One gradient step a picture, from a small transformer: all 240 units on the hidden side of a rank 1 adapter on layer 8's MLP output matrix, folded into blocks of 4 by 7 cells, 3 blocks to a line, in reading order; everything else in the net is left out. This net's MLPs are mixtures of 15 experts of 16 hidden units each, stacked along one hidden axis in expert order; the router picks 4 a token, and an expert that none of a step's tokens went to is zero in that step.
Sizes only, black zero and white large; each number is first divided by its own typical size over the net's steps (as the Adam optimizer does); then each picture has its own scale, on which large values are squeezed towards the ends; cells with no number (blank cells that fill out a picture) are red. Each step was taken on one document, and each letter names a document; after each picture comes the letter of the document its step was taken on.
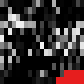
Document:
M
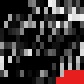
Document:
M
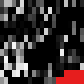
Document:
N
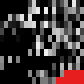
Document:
M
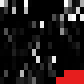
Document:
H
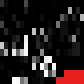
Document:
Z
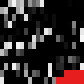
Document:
N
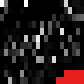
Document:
H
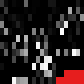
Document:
Z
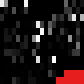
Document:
H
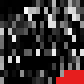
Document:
M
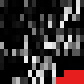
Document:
Z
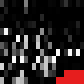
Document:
Z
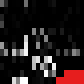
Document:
Z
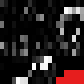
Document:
Z
